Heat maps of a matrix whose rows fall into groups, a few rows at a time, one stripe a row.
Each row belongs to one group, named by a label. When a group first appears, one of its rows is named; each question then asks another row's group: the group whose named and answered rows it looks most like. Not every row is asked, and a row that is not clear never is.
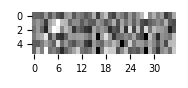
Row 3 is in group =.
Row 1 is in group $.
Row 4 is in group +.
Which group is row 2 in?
$
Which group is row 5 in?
=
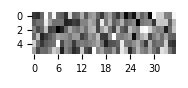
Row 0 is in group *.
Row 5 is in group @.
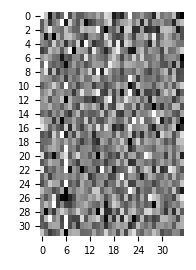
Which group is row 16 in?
@
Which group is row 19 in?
+
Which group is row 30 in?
+
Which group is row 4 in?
*
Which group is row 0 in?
@
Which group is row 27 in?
=
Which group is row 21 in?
+
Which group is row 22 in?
@
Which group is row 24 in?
+
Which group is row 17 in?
*
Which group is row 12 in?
*
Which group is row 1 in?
*
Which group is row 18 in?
+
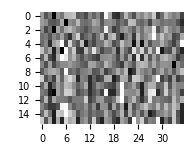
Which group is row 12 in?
=
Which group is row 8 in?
+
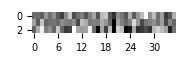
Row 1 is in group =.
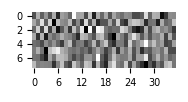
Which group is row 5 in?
$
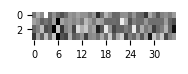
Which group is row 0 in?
=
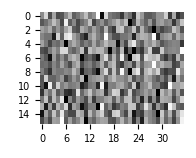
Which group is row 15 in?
*
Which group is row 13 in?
@
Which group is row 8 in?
+
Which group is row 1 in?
+
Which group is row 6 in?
+
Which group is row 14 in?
*
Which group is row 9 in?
*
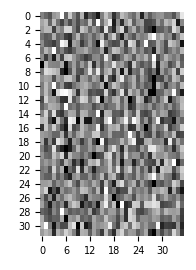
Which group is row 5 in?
=
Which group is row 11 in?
$
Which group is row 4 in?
@
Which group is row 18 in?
@
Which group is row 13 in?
+
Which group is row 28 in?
@
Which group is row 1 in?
@
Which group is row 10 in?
=
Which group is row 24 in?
$
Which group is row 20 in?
*
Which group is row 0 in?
*
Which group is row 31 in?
$
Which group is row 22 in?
*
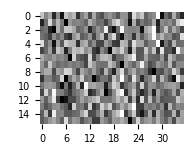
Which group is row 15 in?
+
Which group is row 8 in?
$
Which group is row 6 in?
@
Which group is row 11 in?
=
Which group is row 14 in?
=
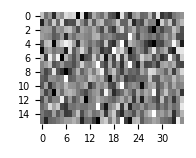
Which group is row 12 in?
*
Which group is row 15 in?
+
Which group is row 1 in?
*
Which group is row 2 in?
$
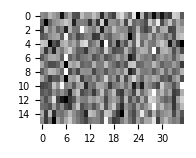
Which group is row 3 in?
+
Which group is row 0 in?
$
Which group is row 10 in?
*
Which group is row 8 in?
+
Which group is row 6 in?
+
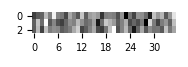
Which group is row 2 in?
=
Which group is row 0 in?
*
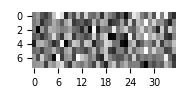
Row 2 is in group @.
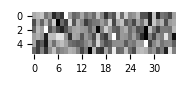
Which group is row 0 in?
@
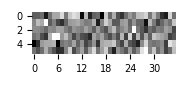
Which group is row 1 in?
=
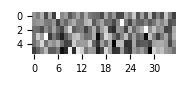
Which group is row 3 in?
=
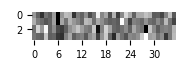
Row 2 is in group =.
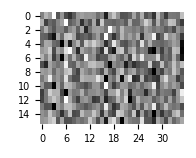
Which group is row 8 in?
$
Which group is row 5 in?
$
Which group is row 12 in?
+
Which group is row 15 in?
=
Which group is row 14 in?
$
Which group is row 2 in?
*
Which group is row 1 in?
@
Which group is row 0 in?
=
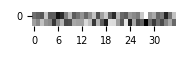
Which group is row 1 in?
$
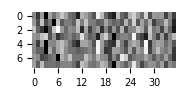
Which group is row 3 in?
=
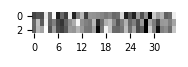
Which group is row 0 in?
*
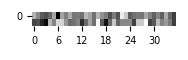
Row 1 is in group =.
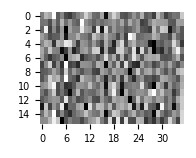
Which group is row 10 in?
=
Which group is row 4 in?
$
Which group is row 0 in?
=
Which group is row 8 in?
+
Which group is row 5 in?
$
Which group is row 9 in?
+
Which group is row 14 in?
=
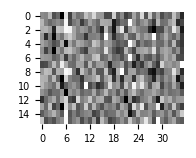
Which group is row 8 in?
$
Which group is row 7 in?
*
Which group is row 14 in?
+
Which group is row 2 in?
$
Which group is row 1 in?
@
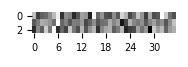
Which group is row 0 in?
@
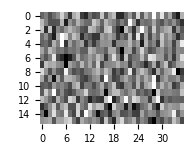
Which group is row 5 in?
=
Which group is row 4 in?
*
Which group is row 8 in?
@
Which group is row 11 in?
=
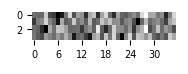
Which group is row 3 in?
+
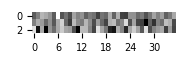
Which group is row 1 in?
$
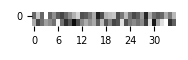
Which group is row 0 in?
=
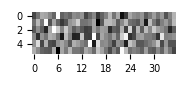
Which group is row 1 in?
=
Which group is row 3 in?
@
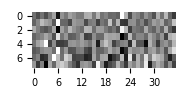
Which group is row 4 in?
=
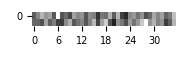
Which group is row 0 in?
+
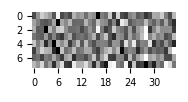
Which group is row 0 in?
+
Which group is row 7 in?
$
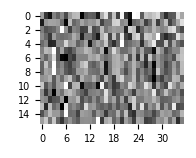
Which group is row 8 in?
=
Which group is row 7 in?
=
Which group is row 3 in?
+
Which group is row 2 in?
@
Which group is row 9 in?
$
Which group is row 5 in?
=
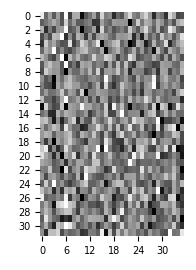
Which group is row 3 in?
*
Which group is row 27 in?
$
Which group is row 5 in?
=
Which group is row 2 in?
@
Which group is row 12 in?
@
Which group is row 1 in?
+
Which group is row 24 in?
=
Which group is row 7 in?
+
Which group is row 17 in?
$
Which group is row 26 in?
@
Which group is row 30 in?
$
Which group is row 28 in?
$
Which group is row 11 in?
*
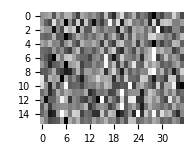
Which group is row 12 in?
@
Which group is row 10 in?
@
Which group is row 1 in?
*
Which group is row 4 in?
$
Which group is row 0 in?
$
